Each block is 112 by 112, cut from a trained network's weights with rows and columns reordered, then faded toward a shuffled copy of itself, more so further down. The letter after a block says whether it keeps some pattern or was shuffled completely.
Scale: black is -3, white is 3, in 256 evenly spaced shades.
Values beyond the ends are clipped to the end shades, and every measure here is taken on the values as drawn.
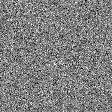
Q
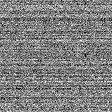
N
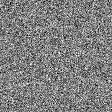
Q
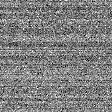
N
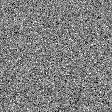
Q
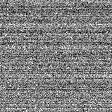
N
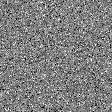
Q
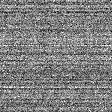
N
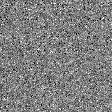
N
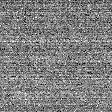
N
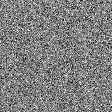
Q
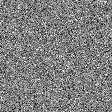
Q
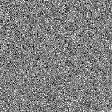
N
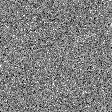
Q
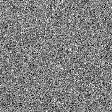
N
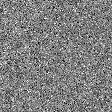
Q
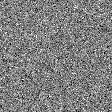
Q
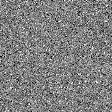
N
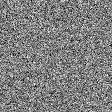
Q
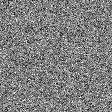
Q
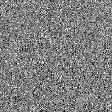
N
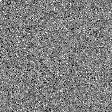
N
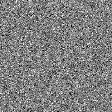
N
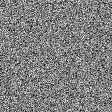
Q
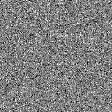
N
